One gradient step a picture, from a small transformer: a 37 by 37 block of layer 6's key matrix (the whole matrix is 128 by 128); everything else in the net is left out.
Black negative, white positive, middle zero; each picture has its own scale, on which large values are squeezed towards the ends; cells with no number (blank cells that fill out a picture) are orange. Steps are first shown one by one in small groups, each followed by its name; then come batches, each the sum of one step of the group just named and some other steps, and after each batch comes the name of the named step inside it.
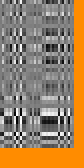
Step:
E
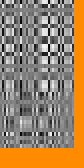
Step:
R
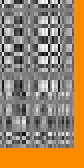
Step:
R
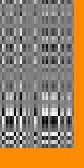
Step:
E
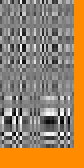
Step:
E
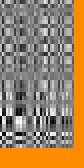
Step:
R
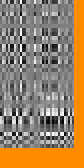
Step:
E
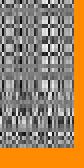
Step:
R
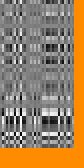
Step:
E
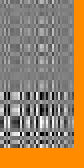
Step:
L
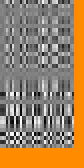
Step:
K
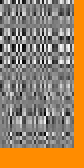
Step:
K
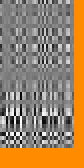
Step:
L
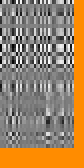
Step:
K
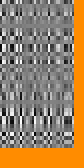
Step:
K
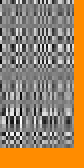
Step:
L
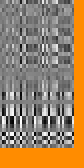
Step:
K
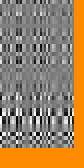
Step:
K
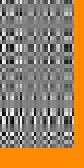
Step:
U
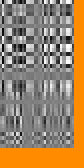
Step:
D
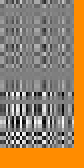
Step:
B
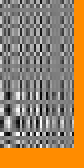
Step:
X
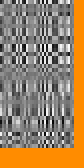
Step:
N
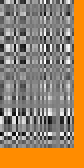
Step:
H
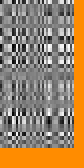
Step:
B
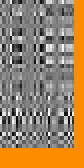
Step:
X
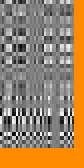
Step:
H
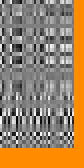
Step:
D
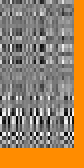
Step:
N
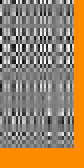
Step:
H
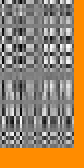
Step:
D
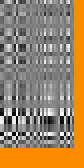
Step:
H
